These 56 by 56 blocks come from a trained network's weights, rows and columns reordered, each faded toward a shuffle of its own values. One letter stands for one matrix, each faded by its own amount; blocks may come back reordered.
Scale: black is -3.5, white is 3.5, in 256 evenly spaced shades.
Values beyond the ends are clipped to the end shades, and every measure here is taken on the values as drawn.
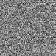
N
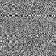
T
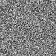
N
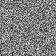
N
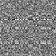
T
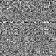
T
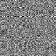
T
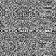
T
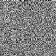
T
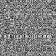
T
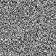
N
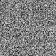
N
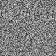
N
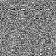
T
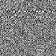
T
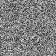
N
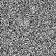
N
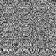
T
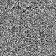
N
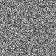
N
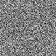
N
